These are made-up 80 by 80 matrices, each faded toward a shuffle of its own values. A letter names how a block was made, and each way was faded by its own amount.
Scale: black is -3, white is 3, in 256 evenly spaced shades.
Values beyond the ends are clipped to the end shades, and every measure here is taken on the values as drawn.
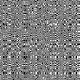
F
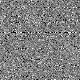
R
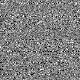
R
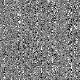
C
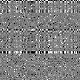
F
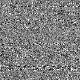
R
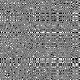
F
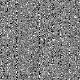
C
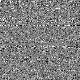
R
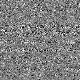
R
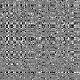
F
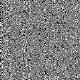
C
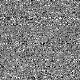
R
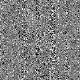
C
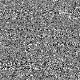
R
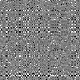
F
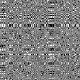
F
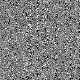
C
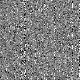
C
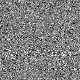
R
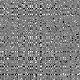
F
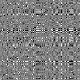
F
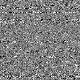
R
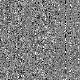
C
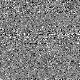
R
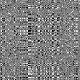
F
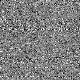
R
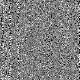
C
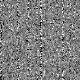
C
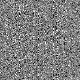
C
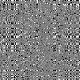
F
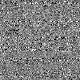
R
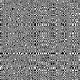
F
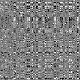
F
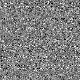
R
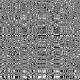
F
